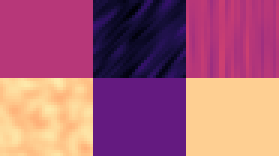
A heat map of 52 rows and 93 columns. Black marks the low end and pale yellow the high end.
It is made of 2 by 3 panels. Panel 1,1: middling, flat. Panel 1,2: very low, slanting up to the right, faint in contrast. Panel 1,3: middling, streaked downward, faint in contrast. Panel 2,1: very high, blotchy, faint in contrast. Panel 2,2: low, flat. Panel 2,3: very high, flat.
